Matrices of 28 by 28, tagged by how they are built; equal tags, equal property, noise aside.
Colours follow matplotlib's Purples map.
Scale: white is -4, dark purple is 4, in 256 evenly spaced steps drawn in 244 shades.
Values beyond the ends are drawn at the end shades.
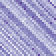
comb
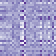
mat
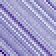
comb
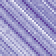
comb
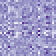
mat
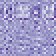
mat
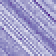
comb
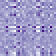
mat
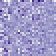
mat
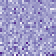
mat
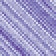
comb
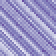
comb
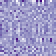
mat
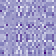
mat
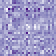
mat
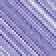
comb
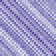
comb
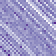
comb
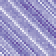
comb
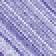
comb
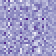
mat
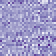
mat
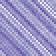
comb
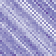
comb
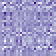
mat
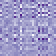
mat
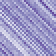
comb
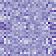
mat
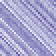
comb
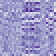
mat
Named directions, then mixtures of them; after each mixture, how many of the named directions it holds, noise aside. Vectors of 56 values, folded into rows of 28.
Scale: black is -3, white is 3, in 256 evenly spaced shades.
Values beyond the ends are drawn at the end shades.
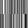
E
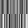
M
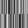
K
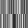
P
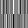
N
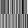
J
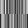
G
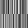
three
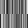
two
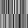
three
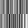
two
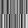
one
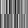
two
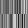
one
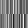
three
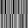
two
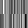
one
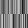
three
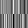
three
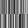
one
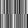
two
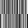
three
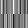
one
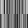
one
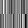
two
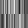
one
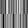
three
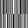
one
